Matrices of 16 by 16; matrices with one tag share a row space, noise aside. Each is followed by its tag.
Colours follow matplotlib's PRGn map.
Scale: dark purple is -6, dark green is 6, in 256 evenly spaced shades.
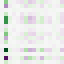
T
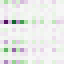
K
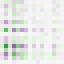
K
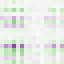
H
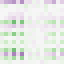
H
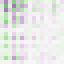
K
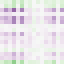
H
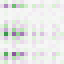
K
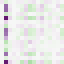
T
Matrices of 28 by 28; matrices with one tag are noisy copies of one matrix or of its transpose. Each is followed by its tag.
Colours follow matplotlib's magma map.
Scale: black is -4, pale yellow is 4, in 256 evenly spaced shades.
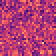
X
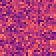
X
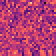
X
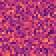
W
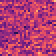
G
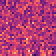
X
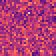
X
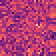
X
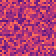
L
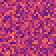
W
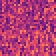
G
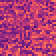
G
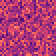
L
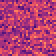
G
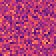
W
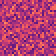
W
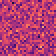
W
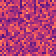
L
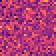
L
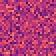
W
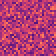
W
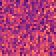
G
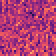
G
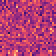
X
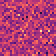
W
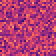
L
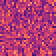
X
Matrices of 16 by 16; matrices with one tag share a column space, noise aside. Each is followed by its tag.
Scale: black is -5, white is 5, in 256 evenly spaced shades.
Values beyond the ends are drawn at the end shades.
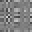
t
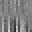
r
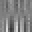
r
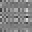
t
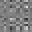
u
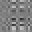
u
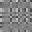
t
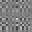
u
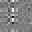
t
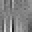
r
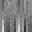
r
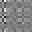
t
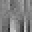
r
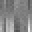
r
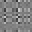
t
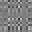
u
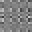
t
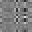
t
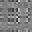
t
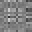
t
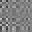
u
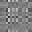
t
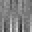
r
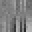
r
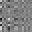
u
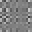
t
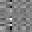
u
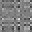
u
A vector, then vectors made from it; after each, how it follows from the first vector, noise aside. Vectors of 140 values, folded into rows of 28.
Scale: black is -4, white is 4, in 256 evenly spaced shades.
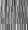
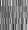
reversed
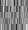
sign-scrambled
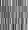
reversed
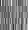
reversed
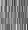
copied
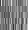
reversed
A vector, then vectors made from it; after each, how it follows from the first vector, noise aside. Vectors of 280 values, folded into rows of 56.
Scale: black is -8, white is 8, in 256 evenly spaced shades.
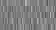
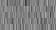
negated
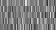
scaled up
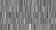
reversed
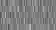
reversed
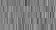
negated
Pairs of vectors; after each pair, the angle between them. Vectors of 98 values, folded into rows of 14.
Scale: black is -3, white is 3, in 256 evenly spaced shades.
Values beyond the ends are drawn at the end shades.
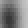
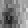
nearly parallel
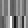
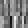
nearly opposite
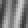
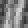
nearly parallel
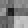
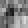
nearly parallel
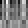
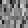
partly aligned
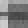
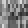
partly aligned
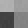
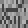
orthogonal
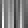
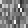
orthogonal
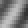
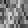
partly aligned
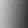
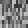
orthogonal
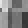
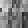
nearly parallel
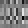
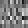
nearly parallel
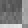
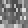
partly aligned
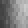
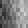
nearly parallel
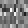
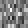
partly aligned
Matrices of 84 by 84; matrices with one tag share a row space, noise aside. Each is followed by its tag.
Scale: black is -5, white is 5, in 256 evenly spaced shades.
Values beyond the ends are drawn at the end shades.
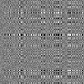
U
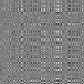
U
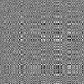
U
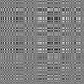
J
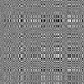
U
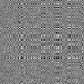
U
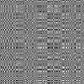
J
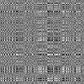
J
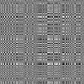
J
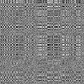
J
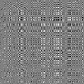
U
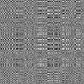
J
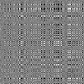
U
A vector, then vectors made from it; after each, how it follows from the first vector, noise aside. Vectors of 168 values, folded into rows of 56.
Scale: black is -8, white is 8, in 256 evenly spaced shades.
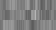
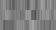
negated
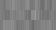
shrunk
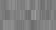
shrunk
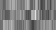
scaled up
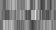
scaled up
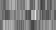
scaled up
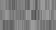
negated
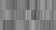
negated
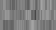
negated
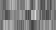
scaled up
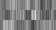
scaled up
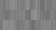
shrunk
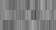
negated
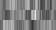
scaled up
